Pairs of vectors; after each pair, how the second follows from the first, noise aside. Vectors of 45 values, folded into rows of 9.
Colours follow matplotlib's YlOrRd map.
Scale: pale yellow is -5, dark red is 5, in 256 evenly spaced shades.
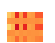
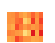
wrapped around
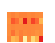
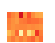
wrapped around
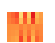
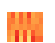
reversed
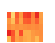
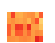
wrapped around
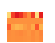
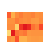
wrapped around
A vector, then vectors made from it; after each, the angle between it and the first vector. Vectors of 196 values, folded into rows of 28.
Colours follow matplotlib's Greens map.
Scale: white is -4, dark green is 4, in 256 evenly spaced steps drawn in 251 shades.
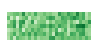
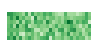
partly opposed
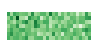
partly opposed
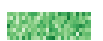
partly aligned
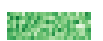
nearly opposite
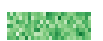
orthogonal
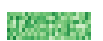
nearly opposite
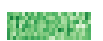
nearly opposite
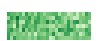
nearly opposite
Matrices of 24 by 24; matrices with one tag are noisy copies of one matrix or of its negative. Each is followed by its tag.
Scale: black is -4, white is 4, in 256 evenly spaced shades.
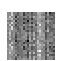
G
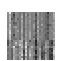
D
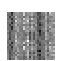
G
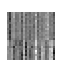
D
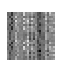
G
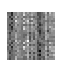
G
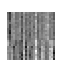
D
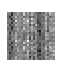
G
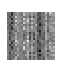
G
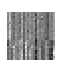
D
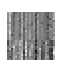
D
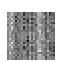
G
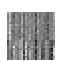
D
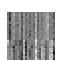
D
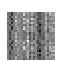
G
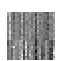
D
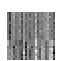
D
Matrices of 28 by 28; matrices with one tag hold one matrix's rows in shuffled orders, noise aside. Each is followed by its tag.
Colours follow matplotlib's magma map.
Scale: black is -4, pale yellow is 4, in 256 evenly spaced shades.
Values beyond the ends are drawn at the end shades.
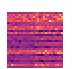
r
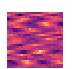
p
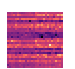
r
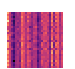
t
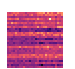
r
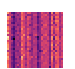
t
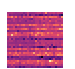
r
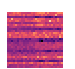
r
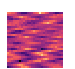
p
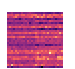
r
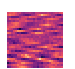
p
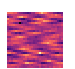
p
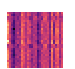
t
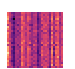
t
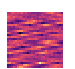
p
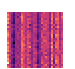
t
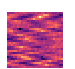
p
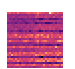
r
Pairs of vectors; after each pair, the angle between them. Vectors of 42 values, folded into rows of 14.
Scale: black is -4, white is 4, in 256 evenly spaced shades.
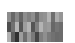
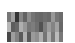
partly opposed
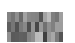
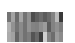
partly opposed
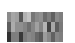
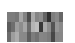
orthogonal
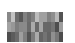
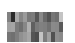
partly opposed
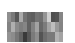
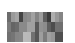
nearly opposite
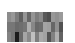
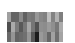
orthogonal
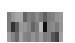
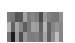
partly opposed
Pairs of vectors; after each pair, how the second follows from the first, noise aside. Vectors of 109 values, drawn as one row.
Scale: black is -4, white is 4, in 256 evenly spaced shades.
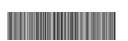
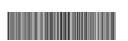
reversed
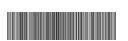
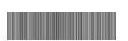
shrunk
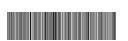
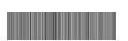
shrunk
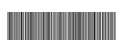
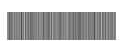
shrunk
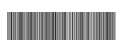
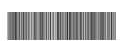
reversed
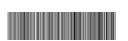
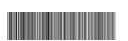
reversed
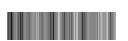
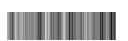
reversed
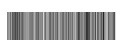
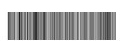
reversed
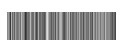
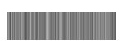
shrunk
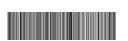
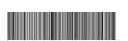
reversed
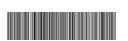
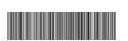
reversed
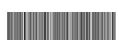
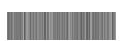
shrunk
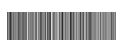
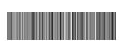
reversed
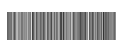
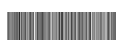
reversed
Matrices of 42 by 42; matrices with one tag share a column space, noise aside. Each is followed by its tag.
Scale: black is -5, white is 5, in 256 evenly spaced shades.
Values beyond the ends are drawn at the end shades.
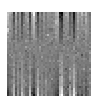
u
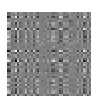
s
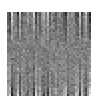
u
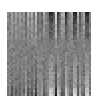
u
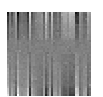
u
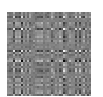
s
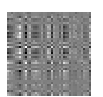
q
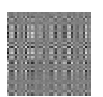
q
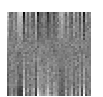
u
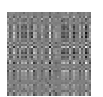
q
